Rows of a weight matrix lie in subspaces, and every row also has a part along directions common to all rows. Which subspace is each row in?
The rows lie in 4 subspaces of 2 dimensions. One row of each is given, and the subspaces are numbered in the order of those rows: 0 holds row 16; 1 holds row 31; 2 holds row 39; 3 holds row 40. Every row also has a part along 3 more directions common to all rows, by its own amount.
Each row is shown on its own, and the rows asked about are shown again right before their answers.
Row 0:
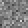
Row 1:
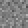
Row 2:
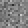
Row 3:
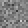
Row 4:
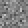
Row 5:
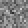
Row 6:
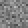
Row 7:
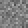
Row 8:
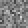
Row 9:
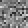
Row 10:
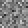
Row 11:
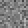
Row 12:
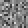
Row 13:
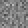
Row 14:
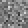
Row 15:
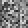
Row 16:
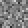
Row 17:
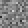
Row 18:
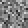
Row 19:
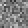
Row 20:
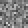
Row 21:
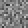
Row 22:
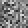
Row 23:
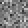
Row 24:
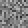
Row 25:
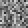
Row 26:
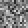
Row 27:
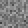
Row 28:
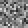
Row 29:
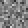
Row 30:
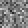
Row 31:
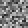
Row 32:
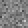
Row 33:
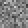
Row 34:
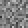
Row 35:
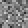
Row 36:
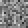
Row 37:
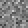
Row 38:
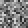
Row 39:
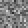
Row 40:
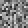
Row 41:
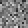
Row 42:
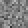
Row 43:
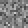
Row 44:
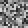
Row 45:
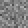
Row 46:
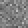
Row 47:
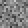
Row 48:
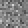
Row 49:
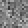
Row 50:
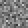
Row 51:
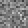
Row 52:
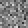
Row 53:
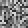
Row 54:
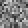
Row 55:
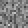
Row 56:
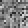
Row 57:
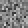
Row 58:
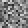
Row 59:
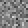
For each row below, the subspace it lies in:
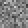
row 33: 1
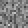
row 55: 3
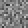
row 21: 3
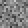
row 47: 1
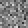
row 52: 3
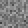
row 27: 3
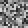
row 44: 3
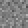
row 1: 1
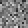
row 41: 3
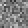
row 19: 1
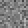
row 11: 2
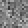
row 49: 0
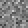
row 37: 1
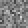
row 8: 2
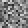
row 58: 0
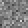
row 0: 0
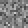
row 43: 3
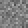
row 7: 1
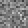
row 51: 2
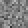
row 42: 0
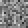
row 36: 2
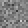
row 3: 0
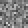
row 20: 3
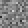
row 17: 1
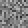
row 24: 2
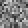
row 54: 1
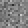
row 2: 0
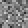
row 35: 0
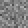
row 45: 3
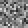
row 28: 3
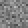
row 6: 1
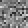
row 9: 2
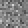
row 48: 0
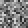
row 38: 2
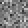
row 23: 0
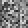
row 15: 0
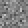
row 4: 1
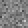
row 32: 1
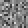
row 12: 3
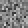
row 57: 3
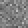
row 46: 3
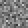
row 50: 1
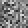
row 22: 0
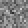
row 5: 2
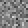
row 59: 1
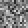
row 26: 2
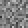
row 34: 1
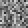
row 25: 2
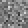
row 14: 0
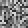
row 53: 2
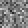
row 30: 2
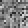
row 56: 2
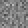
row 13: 3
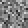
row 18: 0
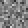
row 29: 0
